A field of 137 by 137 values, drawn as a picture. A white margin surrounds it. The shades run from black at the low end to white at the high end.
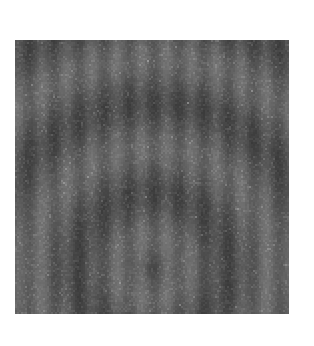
Seam: none. Slope: none. Odd rows or columns: none. Histogram: bell-shaped. Stripes: upright, repeating 11 times. Rings: centred on the bottom middle.
